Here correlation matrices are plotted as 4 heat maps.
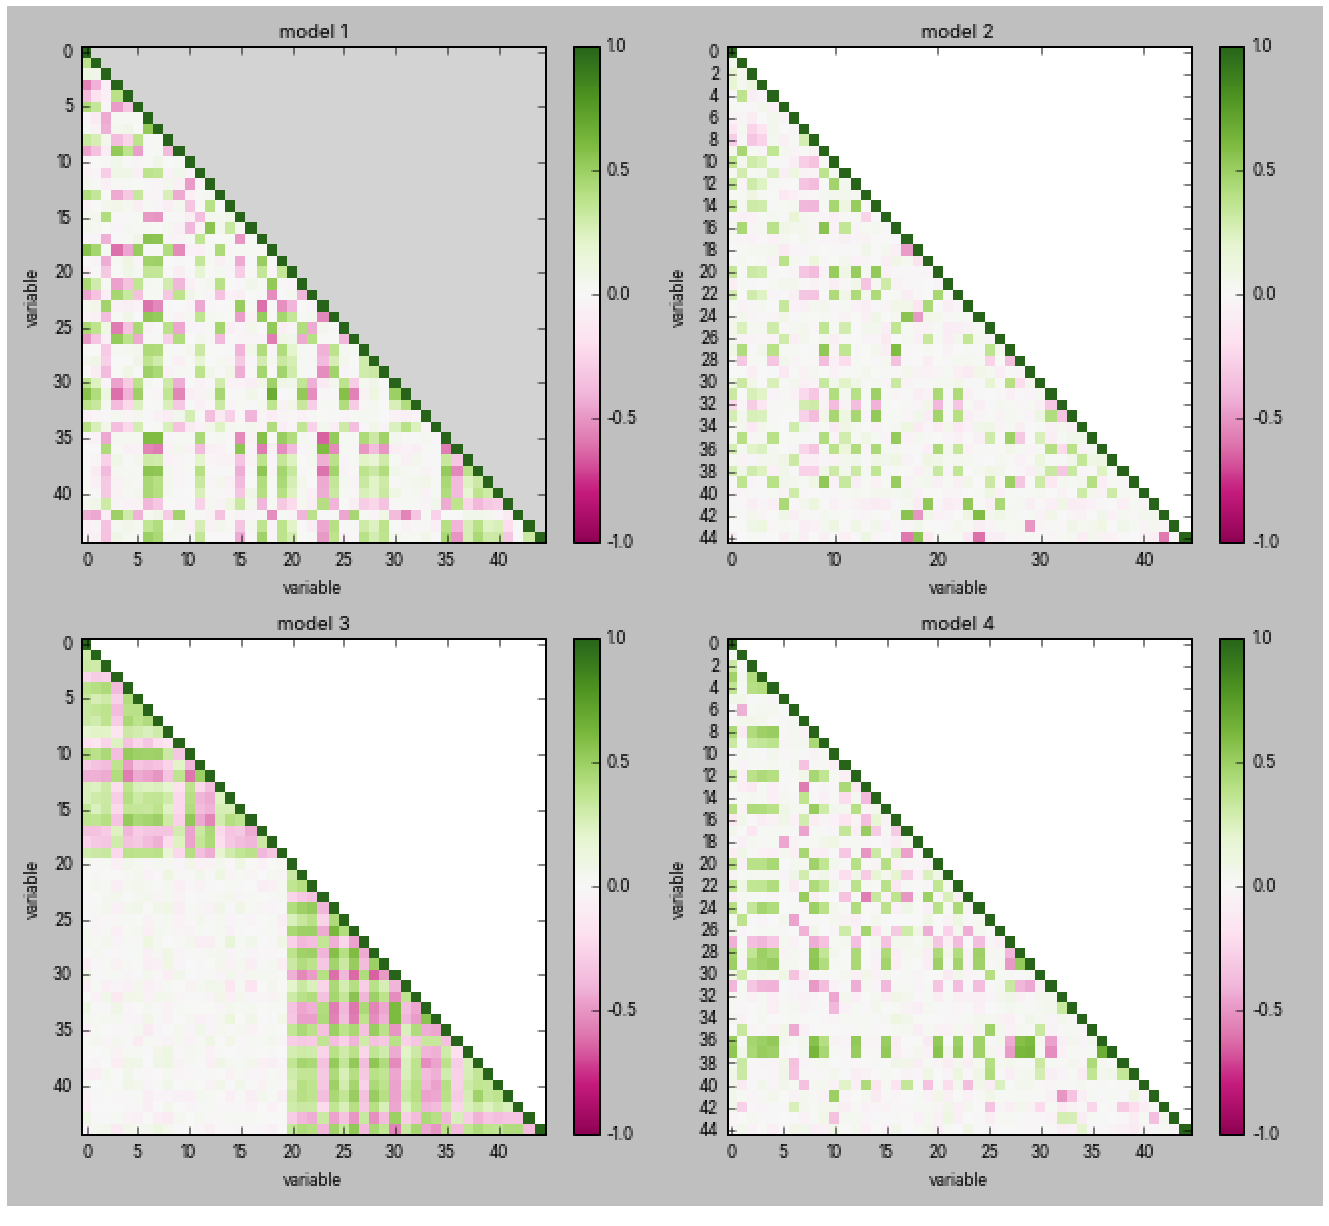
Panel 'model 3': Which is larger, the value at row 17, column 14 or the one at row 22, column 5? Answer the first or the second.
the second
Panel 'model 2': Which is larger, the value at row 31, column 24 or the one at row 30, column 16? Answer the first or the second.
the second
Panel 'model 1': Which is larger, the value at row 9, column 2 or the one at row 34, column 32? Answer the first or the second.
the second
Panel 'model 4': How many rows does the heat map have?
45
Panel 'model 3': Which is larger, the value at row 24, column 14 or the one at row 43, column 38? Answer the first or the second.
the first
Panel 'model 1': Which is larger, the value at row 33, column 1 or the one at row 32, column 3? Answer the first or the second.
the first
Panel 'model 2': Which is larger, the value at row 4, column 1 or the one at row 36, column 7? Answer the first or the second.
the first
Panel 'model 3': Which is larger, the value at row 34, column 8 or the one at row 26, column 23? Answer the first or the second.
the first
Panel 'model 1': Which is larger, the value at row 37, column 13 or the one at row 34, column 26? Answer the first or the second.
the first
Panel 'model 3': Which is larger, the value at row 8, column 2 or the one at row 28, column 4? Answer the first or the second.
the first
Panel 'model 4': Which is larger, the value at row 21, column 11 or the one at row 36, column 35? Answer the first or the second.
the second
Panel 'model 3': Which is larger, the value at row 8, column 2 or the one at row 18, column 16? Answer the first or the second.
the first
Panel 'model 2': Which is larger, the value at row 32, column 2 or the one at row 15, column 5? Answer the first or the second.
the second
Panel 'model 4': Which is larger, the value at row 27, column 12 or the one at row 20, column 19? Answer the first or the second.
the second
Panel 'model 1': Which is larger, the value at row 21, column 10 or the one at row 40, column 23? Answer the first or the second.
the first
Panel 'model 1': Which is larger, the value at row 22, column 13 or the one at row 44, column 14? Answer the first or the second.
the second
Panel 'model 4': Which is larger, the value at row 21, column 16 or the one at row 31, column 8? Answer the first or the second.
the first
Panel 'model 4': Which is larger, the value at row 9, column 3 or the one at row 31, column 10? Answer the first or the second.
the first
